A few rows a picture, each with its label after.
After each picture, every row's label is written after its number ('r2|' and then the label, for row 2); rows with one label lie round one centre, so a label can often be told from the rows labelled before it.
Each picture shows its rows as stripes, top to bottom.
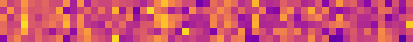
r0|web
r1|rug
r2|web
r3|web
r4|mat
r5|rug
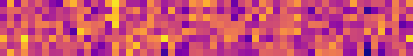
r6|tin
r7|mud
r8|tin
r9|rug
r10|mat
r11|web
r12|mud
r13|mud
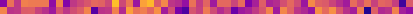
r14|rug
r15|mud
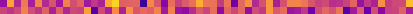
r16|tin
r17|mud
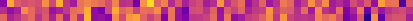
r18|rug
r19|mud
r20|mud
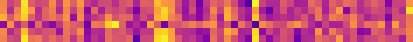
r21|web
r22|web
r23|web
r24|tin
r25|web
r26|web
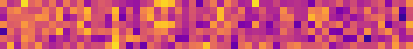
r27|web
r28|rug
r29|rug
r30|web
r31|rug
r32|mud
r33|tin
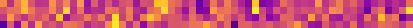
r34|web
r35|web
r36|rug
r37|tin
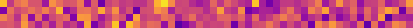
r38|web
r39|rug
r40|mat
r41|mud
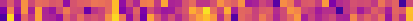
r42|rug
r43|tin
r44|tin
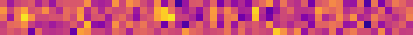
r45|mud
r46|web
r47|web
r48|mud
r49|mat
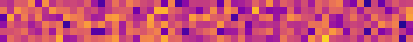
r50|mud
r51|web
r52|tin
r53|rug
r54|mud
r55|rug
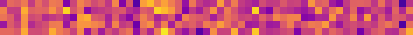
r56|rug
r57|web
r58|mat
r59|rug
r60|web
